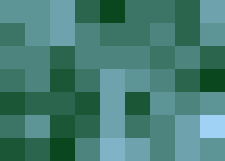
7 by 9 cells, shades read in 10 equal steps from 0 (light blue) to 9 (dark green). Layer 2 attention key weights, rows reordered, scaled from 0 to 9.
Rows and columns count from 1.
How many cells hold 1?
0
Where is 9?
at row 1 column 5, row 4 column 9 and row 7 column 3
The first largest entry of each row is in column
5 8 3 9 1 3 3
